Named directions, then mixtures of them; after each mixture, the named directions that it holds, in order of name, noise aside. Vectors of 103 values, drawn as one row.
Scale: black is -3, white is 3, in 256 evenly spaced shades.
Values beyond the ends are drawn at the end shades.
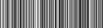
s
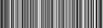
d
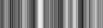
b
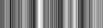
b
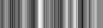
b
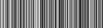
s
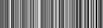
d, s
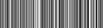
d, s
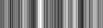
b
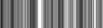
b, d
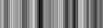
b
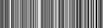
d, s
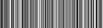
d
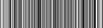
d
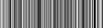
d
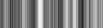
b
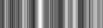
b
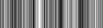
b, s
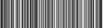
d, s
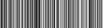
s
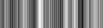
b
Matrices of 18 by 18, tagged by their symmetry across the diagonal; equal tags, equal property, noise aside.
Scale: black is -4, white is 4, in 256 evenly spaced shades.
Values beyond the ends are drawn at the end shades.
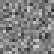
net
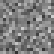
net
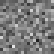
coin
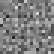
net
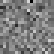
coin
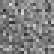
net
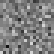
coin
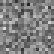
net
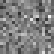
coin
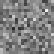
coin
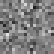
net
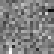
net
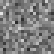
coin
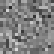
net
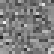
coin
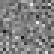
net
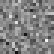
coin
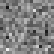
coin
